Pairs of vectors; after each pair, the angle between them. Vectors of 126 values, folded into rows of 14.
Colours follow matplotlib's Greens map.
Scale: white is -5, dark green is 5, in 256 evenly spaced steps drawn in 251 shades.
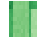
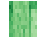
nearly parallel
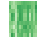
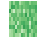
orthogonal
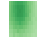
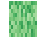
orthogonal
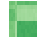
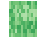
partly aligned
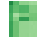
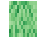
orthogonal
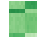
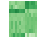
nearly parallel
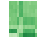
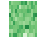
partly opposed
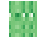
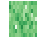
partly aligned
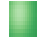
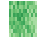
partly opposed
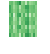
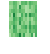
nearly opposite
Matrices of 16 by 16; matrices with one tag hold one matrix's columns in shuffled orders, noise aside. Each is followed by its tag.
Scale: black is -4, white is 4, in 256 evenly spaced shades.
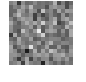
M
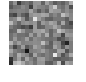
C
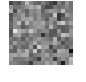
M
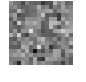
M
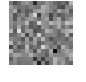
M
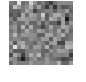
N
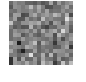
C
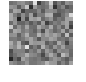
N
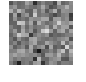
M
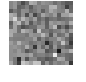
C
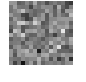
M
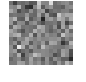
N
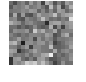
C
